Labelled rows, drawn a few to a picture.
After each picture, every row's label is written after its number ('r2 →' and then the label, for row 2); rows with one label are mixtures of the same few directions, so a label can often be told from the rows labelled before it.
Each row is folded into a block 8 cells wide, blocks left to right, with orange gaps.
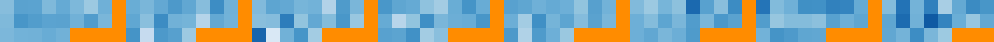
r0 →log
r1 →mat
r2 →mat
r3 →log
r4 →mat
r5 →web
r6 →log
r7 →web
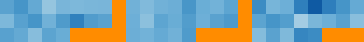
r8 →mat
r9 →web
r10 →log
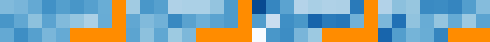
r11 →mat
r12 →log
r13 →mat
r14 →mat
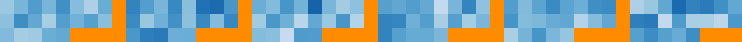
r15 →log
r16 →log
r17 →log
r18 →web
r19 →mat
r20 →mat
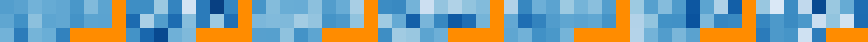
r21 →mat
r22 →log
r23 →web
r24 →mat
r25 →log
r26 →web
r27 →web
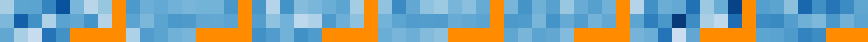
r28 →log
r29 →mat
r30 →web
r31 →log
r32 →web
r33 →web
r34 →log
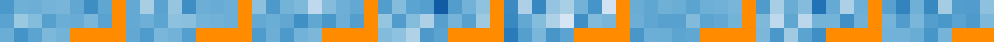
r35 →log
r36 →web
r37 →log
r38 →log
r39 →web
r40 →mat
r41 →web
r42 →web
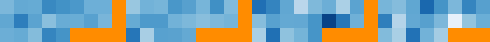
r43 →log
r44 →mat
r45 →mat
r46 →mat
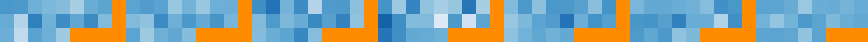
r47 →mat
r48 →mat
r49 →web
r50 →web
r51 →web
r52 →web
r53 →log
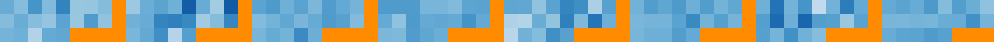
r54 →log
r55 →web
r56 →web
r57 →mat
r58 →web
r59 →web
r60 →web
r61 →web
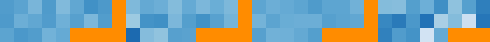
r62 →log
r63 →mat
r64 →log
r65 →web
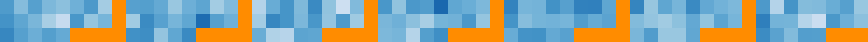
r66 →web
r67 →mat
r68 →log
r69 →log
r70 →log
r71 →log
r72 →web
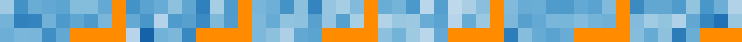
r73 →log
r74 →mat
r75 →log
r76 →log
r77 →mat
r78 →web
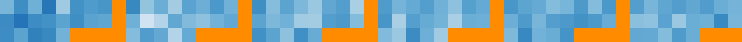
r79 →log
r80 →log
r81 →web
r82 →mat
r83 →mat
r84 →web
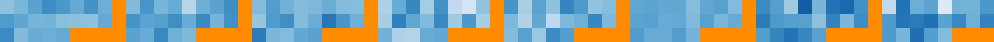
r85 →mat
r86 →log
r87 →mat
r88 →log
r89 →web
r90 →web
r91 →log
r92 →log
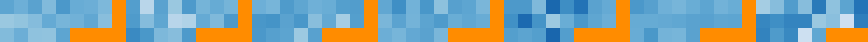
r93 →log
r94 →web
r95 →web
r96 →web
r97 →log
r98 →mat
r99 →web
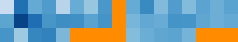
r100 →log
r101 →web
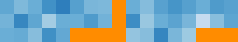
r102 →log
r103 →mat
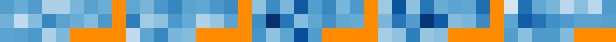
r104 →log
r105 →mat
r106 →log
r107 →web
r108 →log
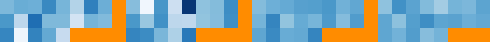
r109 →mat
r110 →web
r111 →mat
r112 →log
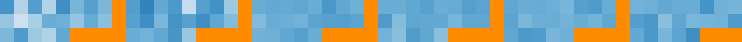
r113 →log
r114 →web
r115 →web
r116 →mat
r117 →log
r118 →mat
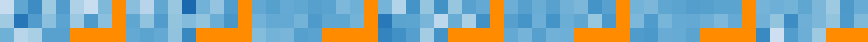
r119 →log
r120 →web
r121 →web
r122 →web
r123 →web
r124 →mat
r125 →mat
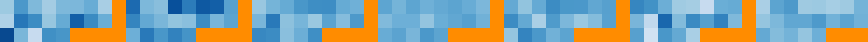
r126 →mat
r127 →log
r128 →mat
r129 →web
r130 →mat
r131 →mat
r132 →log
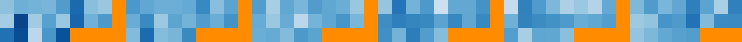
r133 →mat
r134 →mat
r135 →web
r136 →log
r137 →log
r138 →web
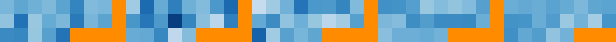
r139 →mat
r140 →web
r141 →mat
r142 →mat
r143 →web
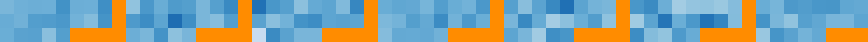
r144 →web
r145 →web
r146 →mat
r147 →web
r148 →log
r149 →mat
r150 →mat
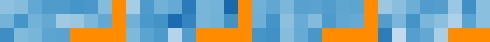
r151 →mat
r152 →web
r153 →mat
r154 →mat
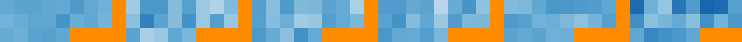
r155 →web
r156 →log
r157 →web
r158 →web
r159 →mat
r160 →log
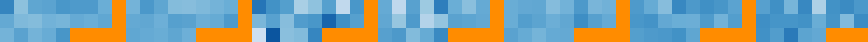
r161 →log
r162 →log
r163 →mat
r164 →web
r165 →mat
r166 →log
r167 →log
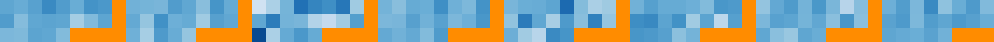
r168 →mat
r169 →mat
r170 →mat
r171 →web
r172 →log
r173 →web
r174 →log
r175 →web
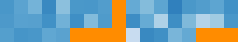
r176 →log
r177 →mat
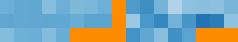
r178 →log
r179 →mat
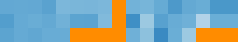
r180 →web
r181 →mat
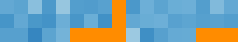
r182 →log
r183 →mat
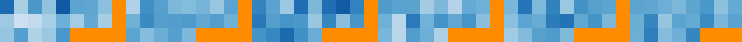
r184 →log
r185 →log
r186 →log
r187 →mat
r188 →web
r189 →mat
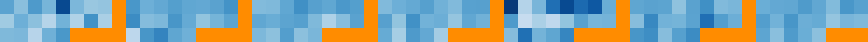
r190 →log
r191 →mat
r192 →mat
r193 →mat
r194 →log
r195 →mat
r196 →mat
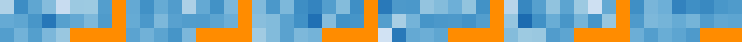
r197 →log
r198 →web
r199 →web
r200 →mat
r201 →log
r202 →log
